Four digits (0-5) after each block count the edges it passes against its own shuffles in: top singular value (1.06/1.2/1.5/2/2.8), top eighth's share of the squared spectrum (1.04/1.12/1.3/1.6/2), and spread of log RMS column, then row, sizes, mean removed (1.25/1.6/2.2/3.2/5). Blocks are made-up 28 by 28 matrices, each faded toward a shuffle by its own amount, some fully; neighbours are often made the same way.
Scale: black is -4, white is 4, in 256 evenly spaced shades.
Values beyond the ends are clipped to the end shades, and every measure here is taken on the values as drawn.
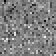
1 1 0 0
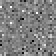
2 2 1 0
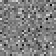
3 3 1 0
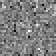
0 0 0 1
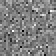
0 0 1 0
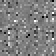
2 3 1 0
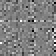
3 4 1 1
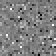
1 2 0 0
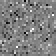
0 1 0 0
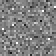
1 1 0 0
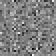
3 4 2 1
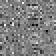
3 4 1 1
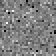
0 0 0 0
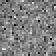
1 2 0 0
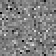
1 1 0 0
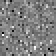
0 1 0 0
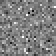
0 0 0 0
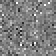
2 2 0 0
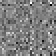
3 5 2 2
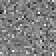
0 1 0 0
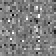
2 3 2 1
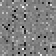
2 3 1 0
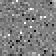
0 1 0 0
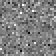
0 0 0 0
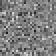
3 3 1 1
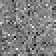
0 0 0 0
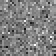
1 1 0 0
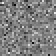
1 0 0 0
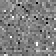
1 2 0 0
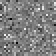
2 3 1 0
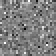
1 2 0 0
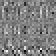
4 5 2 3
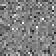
2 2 0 0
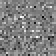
1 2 0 2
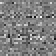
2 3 0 3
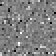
1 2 0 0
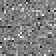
1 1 0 1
